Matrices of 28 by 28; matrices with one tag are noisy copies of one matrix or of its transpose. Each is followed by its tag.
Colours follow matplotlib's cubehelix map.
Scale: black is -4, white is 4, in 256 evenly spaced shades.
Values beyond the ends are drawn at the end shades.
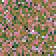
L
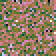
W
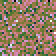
W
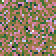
L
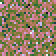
L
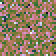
L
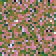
W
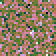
L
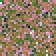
L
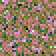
L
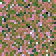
L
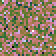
L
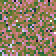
W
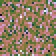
W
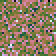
W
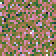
L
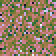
W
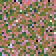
W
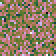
L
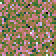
L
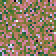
W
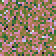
L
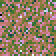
W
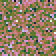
W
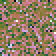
W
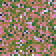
W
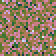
L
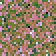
L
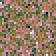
L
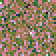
L
